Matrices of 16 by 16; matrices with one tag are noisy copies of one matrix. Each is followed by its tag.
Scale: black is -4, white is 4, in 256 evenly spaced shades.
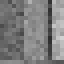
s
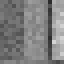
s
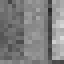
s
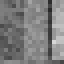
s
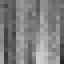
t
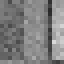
s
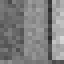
s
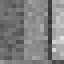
s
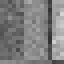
s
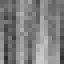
t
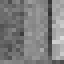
s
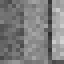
s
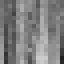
t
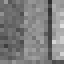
s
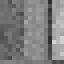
s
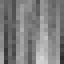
t
